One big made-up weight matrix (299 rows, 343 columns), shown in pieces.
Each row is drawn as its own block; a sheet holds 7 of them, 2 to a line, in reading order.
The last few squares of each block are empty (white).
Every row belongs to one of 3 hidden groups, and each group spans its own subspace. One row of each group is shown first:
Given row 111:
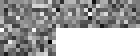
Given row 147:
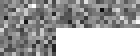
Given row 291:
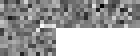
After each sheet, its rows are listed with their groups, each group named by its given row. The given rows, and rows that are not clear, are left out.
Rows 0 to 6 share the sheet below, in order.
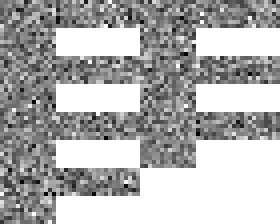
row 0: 291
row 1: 111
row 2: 147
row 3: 147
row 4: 147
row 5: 291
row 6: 291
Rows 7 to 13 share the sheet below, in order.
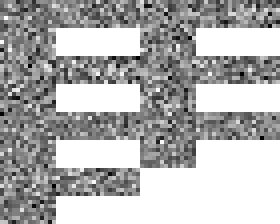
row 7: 147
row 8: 147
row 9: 147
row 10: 147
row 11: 147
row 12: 291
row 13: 291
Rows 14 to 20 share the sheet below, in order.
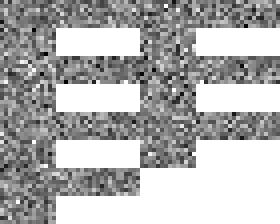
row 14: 111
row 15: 147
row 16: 291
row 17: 291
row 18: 111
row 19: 111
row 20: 147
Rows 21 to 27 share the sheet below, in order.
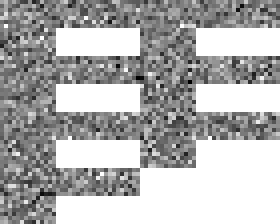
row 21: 291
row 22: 291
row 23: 147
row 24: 291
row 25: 147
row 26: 147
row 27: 291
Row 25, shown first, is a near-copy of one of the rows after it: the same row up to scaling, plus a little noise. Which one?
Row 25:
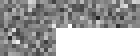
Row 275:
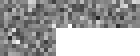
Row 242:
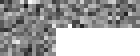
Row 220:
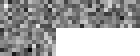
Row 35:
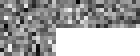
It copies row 275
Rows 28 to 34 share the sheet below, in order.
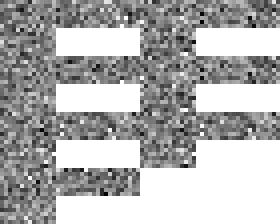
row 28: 291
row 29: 111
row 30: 291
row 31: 111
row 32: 111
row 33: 111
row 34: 291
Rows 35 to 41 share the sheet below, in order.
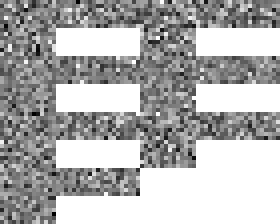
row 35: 147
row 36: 291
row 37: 147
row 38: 111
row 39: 147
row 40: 147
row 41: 147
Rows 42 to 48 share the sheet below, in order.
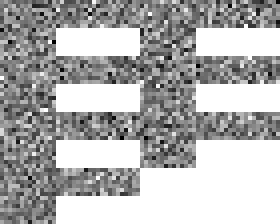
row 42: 111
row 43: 147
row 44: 111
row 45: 291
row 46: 291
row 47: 291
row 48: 291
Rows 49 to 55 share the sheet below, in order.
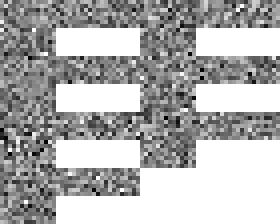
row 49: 111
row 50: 291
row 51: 147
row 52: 111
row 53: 291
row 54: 147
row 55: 291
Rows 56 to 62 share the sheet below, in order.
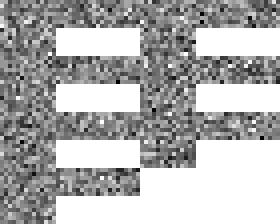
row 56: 291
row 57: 111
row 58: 147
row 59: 147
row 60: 291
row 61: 291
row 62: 147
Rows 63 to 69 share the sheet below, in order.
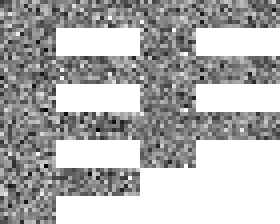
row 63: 147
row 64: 111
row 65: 111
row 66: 111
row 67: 147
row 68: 147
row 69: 291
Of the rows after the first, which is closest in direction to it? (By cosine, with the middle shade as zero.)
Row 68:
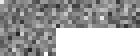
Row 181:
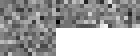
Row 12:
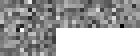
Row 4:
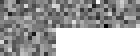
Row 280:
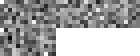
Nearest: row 280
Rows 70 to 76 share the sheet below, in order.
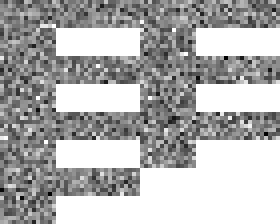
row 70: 291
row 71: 111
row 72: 147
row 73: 291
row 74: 291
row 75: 147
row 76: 291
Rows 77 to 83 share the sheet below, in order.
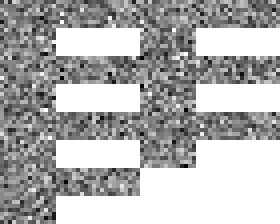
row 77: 111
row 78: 111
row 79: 111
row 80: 147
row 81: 291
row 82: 111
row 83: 147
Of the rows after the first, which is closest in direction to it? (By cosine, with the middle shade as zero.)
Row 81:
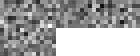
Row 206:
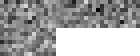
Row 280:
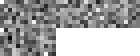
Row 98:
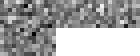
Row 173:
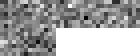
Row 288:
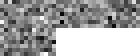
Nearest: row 206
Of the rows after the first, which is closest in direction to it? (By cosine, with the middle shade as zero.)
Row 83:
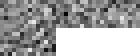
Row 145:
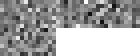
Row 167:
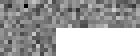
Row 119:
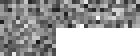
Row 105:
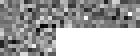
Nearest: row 119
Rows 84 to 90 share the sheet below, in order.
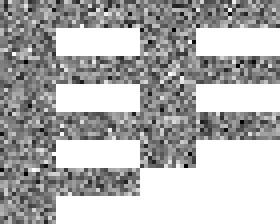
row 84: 147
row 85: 111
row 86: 147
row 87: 291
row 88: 111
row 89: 147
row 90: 147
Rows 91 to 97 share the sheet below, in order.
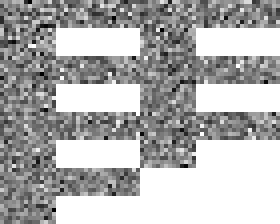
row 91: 291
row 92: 291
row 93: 111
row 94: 291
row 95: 147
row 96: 111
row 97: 111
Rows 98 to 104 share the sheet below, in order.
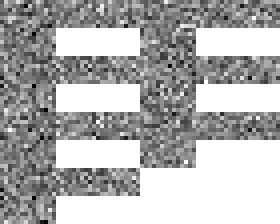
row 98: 291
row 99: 291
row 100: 111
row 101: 291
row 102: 291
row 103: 147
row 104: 111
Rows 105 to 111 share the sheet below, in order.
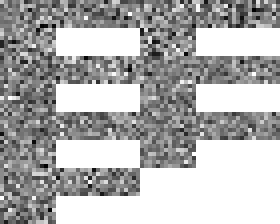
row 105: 291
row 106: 147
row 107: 291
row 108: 291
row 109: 111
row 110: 111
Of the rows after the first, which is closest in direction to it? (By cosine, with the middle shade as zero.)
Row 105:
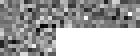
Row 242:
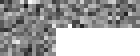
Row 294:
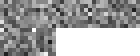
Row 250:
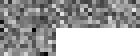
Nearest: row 294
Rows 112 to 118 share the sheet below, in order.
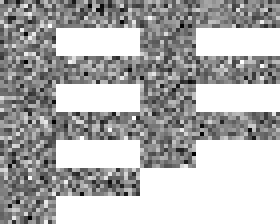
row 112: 291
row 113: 291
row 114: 291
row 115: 291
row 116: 147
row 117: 111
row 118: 147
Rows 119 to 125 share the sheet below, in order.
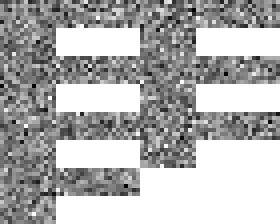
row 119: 147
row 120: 291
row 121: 111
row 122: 291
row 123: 147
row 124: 291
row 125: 291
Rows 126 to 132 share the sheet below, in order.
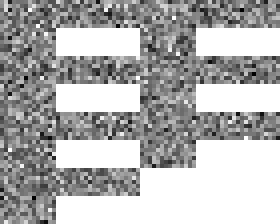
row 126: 147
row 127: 147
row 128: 147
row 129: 291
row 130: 291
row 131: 147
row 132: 111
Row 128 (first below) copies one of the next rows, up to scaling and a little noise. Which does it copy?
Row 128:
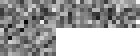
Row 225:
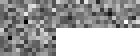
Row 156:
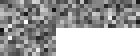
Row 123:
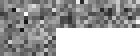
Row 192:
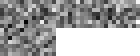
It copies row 192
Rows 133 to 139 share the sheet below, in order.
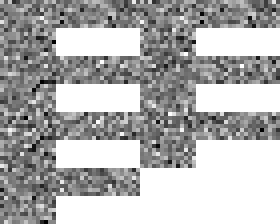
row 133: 111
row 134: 111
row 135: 291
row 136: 147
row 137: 291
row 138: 147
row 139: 111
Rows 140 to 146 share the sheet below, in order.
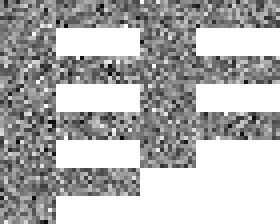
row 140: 291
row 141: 147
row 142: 147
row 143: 147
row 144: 291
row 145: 291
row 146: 111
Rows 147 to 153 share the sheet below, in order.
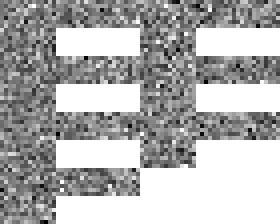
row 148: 147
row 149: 291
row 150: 291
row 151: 291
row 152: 111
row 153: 111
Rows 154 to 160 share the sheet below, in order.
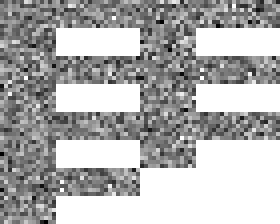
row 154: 291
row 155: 147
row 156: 147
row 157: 111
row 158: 147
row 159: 291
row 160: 111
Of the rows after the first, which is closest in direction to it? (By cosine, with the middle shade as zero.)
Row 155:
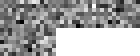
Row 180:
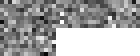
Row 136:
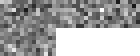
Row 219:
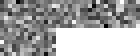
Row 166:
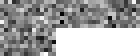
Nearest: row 136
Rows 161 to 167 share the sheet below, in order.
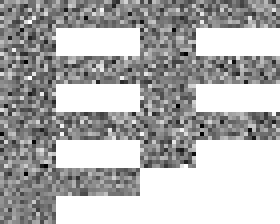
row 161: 291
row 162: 111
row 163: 291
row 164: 147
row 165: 111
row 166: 111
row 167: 147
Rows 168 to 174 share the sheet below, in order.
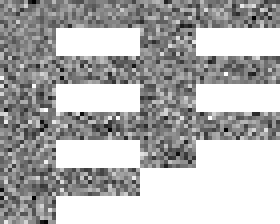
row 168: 147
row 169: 291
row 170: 111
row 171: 291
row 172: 147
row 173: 291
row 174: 111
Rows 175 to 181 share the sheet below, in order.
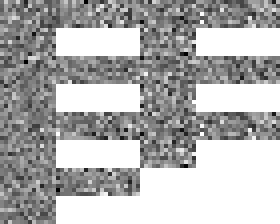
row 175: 291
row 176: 111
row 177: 147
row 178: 147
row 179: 291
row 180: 111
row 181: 291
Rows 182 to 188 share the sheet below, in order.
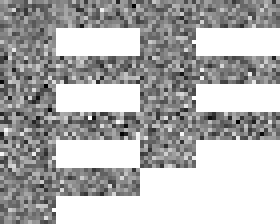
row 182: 147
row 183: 111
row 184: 291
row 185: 111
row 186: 147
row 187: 291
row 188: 111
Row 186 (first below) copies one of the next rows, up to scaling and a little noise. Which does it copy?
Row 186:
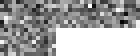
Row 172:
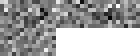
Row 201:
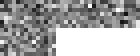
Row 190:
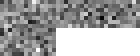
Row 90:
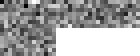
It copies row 201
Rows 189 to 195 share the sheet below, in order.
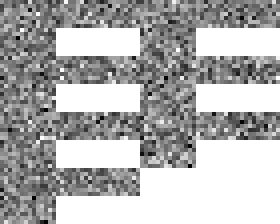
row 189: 291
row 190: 147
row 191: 111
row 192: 147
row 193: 291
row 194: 291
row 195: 111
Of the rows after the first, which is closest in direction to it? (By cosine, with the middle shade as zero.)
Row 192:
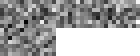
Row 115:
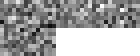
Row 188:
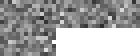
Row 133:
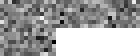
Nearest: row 188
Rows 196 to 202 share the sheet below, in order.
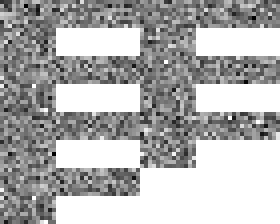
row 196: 147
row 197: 291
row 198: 111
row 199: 147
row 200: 111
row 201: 147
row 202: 111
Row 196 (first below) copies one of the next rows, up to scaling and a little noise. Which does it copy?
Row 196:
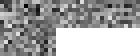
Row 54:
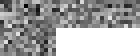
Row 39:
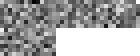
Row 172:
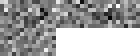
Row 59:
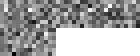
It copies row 54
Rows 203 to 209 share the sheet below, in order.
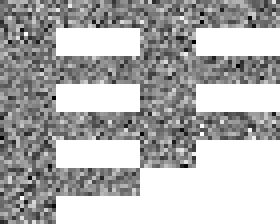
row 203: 291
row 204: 111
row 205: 111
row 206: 291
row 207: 291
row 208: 111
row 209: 291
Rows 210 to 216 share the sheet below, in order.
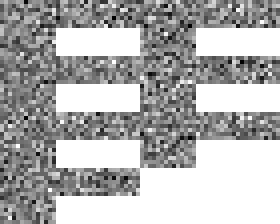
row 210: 291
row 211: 291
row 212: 291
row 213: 291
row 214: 147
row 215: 291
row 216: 147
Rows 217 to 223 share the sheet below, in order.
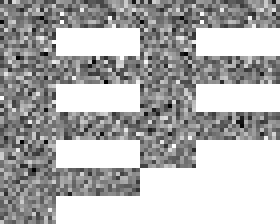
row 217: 111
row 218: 111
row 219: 147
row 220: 147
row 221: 291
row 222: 291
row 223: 147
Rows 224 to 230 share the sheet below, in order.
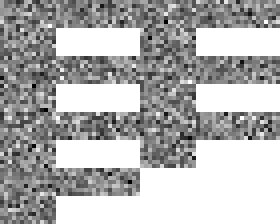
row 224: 291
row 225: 147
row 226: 111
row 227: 291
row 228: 147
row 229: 291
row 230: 291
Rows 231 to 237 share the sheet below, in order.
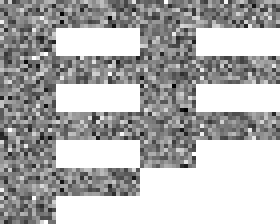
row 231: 111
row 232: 291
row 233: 147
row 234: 111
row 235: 291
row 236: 111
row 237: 111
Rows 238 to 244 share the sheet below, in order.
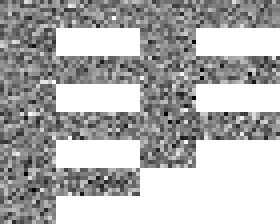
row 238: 291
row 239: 111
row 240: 291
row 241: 111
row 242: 147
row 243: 291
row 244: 147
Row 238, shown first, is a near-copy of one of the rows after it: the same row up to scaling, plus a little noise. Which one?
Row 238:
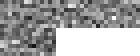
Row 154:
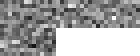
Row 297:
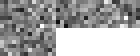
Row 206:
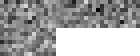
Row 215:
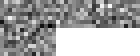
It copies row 154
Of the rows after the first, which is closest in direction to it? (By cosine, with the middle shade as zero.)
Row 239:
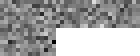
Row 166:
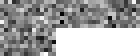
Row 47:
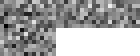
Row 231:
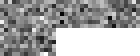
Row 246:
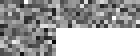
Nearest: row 166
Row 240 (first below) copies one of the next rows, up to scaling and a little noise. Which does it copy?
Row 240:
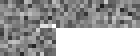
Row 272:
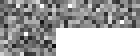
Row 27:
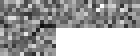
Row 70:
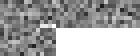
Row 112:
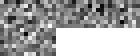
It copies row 70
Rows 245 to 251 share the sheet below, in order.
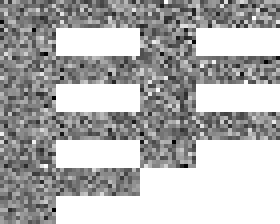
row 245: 111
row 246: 291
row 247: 111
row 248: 147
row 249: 111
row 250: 111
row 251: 111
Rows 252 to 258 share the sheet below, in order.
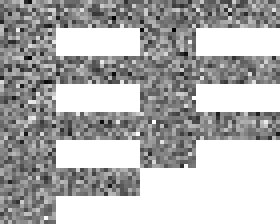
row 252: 291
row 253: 111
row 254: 291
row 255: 111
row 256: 147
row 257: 147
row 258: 147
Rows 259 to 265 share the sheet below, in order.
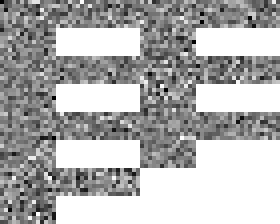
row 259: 147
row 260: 111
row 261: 111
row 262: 291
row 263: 291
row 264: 291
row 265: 147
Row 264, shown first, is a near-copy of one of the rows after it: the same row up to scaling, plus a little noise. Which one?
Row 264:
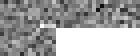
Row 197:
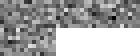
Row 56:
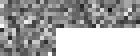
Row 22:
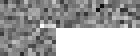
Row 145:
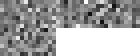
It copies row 22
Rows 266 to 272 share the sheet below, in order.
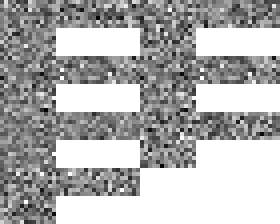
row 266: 147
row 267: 291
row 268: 111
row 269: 111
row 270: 111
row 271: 291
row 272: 291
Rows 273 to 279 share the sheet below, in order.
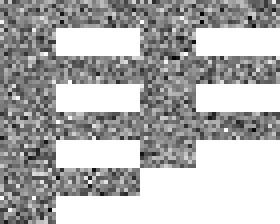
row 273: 111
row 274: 111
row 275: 147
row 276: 147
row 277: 291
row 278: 291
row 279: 111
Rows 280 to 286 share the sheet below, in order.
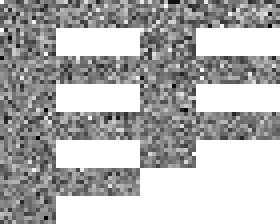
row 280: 147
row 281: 147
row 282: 147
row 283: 111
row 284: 147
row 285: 111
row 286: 147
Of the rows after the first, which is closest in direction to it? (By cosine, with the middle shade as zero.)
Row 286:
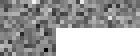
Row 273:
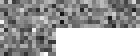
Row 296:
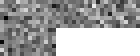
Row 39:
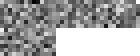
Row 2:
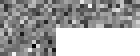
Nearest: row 2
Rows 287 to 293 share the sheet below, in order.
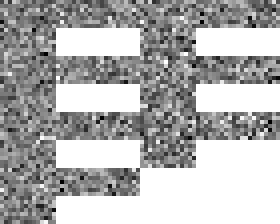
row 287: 111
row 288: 111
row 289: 291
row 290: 147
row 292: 291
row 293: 111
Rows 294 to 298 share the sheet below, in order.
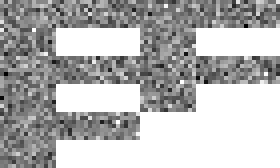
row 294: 111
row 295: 147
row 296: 147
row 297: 291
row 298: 147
